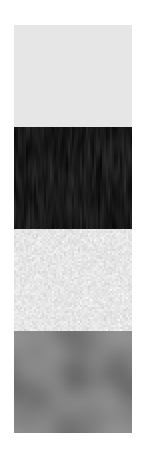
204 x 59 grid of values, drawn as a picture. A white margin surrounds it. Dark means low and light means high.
It is made of 4 by 1 panels. Panel 1,1: very high, flat. Panel 2,1: very low, streaked downward, faint in contrast. Panel 3,1: very high, fine-grained, faint in contrast. Panel 4,1: middling, smooth, faint in contrast.
